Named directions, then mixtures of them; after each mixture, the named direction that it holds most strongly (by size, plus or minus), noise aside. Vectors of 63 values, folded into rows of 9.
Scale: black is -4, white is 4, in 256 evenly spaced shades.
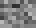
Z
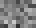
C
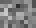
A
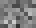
C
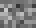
A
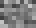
Z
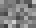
C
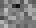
Z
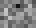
A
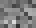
C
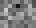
A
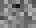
Z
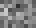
A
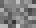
C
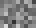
C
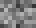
C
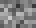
A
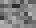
Z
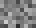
C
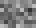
C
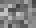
A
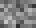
C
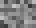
Z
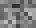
Z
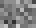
C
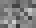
C
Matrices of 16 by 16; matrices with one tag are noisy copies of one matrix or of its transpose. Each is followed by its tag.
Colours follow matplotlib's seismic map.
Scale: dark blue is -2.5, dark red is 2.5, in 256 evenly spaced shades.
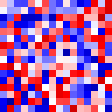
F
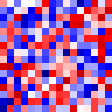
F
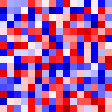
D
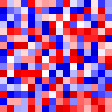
D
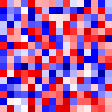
D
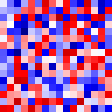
F
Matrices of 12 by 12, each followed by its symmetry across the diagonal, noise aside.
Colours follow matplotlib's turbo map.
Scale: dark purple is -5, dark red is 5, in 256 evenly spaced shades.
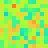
antisymmetric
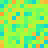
symmetric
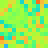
symmetric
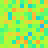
neither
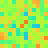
symmetric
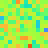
antisymmetric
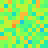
symmetric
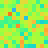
antisymmetric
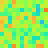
neither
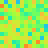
antisymmetric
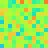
antisymmetric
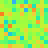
antisymmetric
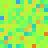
symmetric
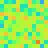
neither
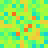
symmetric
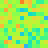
neither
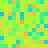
neither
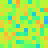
neither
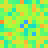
symmetric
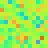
antisymmetric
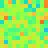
neither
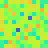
symmetric
